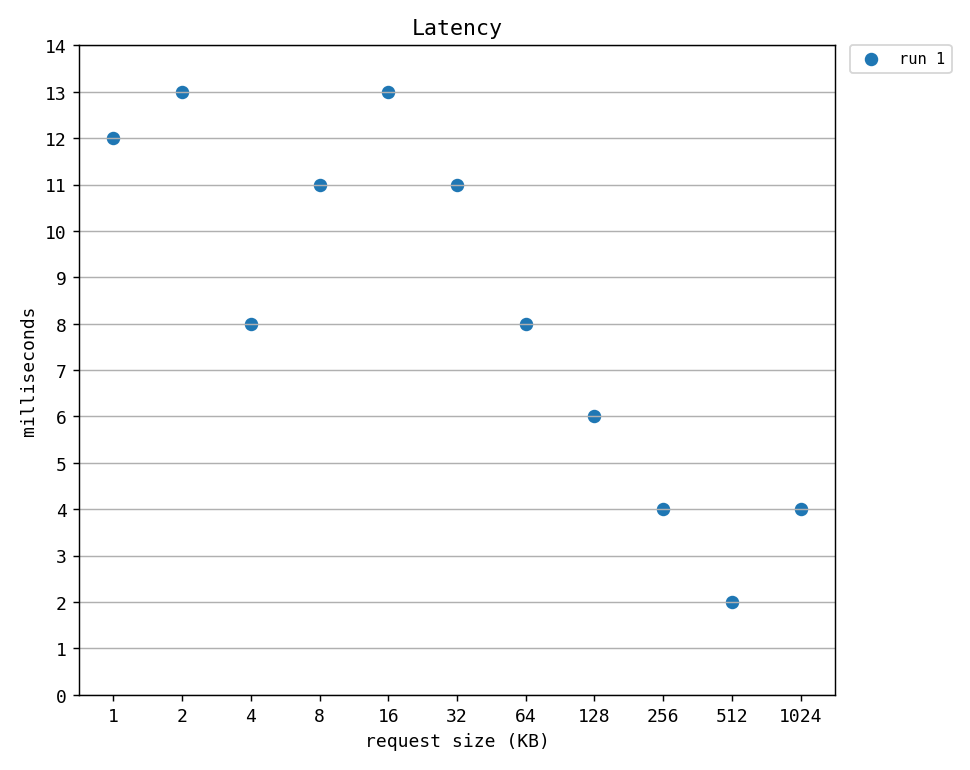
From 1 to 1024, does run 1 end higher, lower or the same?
lower
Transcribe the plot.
Title: Latency
x-axis: request size (KB), ticks 1 2 4 8 16 32 64 128 256 512 1024
y-axis: milliseconds, ticks 0 1 2 3 4 5 6 7 8 9 10 11 12 13 14
Legend: run 1
Values:
run 1: 12 13 8 11 13 11 8 6 4 2 4
